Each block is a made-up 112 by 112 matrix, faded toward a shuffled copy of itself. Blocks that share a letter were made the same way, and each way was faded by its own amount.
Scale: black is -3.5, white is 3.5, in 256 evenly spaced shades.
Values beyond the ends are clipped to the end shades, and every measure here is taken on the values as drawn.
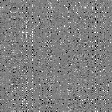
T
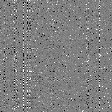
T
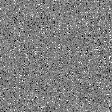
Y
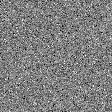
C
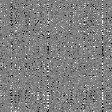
T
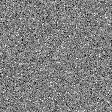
C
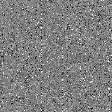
Y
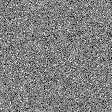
C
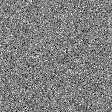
C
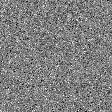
C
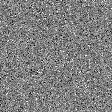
C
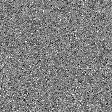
C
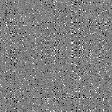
T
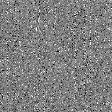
Y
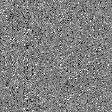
Y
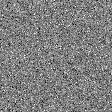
C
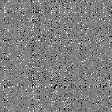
T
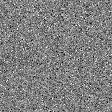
C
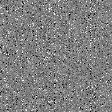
Y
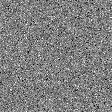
C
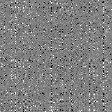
T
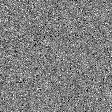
C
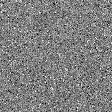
C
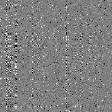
T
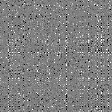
T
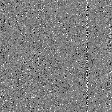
Y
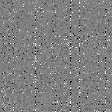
T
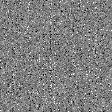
Y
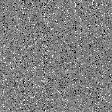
Y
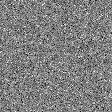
C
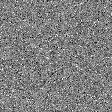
C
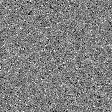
C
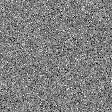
C
